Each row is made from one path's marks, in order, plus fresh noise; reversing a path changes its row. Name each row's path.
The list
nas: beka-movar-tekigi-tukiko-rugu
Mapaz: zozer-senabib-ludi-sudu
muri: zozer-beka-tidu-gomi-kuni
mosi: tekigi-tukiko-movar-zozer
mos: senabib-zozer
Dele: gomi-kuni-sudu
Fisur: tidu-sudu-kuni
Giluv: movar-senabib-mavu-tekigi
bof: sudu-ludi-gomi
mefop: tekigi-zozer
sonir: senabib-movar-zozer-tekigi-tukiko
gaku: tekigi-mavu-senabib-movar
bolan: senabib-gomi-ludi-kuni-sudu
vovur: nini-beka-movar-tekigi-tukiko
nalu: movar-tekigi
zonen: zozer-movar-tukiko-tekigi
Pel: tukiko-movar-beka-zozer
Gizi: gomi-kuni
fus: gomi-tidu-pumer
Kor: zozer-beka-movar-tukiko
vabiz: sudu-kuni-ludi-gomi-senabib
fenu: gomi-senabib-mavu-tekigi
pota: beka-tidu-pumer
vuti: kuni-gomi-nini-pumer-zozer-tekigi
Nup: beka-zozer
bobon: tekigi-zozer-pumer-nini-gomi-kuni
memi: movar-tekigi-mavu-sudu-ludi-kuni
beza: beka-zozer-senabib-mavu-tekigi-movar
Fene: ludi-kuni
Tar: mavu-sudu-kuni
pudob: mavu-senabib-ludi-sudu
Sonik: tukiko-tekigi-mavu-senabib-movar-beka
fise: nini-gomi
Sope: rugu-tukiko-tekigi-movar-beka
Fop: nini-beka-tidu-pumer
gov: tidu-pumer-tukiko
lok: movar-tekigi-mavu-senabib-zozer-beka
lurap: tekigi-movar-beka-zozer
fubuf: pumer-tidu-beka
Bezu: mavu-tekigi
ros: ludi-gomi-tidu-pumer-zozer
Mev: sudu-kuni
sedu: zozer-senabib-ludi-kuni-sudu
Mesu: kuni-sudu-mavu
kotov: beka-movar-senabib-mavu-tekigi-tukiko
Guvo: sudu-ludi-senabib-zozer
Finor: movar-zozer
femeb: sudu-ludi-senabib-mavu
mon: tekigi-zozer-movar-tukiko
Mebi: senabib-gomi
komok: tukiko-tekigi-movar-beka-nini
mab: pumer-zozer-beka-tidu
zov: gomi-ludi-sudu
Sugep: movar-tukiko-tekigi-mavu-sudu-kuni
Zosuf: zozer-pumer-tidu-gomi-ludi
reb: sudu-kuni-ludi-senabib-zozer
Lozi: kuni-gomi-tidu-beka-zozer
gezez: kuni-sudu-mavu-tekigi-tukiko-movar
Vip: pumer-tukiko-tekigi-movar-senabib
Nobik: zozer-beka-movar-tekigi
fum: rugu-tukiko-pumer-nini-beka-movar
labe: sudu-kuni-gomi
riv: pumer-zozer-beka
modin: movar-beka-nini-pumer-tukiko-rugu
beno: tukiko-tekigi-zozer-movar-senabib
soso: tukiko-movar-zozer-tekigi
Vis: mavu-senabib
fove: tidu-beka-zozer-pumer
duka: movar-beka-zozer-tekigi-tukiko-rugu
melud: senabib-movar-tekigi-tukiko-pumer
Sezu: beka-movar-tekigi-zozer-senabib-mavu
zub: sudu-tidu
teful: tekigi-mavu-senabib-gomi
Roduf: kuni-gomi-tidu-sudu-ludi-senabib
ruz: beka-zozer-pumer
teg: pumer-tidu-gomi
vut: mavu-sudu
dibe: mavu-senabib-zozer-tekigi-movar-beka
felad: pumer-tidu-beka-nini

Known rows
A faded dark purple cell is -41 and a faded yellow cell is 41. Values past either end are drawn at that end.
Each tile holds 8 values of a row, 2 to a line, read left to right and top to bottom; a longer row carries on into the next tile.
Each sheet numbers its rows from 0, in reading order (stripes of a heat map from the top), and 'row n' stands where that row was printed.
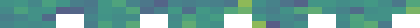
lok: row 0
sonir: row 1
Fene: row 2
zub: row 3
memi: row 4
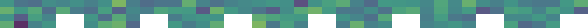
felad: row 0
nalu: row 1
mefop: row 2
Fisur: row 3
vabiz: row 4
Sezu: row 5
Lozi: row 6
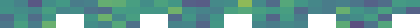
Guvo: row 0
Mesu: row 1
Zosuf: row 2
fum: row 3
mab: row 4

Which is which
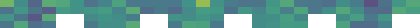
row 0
Mebi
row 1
mosi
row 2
gezez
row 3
soso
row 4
fus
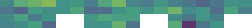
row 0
vut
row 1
Sugep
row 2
Fop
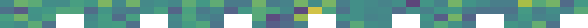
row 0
Tar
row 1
fenu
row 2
Giluv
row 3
fise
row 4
Vip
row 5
Sope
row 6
Bezu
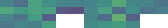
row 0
Pel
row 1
Nobik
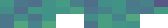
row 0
Mapaz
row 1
melud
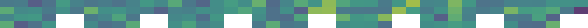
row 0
pota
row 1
riv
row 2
Roduf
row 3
bof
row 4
Gizi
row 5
vovur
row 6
Nup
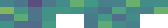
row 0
ros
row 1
pudob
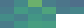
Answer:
zonen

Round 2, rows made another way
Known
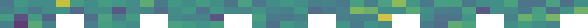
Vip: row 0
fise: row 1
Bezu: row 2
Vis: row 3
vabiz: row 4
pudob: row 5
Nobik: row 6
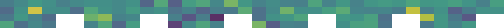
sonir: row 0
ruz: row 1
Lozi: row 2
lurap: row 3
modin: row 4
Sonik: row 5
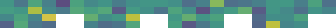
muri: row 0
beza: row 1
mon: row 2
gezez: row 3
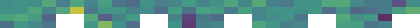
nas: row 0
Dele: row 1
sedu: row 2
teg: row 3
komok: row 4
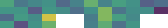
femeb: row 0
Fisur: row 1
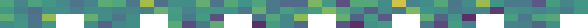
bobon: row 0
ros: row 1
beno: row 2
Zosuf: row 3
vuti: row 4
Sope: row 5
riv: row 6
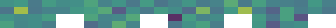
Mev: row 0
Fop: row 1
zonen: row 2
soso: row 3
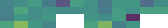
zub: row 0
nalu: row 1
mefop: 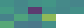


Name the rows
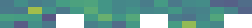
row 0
Pel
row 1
Nup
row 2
zov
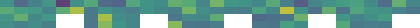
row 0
Kor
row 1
vovur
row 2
labe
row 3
Mapaz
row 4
Fene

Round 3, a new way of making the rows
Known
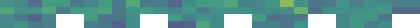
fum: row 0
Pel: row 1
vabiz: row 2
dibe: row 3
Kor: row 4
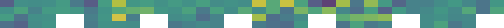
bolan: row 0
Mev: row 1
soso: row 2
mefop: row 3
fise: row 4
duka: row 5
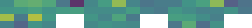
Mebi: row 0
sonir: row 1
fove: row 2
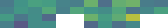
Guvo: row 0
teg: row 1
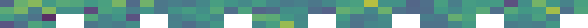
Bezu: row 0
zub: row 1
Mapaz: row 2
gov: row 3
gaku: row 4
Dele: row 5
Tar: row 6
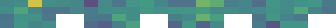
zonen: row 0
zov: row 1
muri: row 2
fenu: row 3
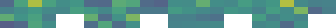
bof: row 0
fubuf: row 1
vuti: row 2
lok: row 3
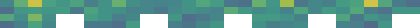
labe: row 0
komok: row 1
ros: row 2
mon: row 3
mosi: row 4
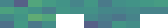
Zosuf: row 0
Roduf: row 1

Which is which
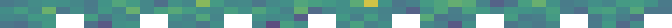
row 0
sedu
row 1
reb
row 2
bobon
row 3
femeb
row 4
melud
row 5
lurap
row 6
Sonik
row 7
Nobik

